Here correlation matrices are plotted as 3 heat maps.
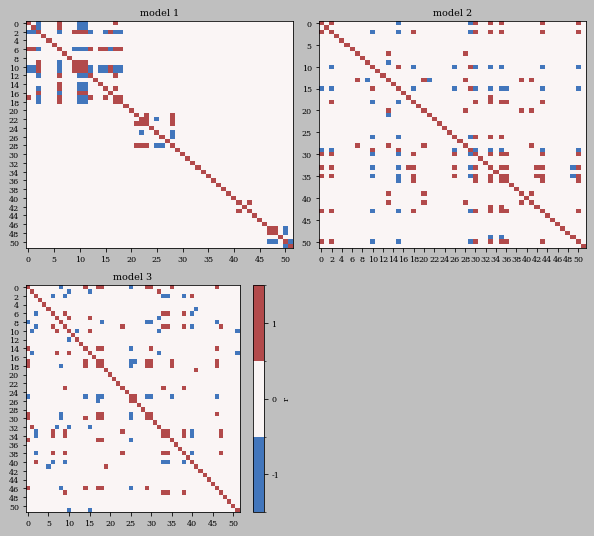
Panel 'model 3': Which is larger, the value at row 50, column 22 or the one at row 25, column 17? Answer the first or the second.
the first
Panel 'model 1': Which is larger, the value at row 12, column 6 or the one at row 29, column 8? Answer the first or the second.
the first
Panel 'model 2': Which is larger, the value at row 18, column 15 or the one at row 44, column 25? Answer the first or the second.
the second
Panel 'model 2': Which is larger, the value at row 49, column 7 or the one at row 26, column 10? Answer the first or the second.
the first
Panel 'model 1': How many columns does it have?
52
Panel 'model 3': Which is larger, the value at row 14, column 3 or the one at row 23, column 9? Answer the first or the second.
the second
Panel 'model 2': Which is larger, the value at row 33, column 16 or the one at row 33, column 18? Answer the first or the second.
the second
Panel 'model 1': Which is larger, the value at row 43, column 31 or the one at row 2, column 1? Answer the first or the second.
the first
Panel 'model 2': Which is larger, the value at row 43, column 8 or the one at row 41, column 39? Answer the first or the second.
the second
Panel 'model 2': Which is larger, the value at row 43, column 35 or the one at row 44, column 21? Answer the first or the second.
the first
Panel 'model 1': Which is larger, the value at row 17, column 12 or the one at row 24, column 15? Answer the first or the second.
the first
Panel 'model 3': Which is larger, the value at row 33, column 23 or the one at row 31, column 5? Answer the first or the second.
the first
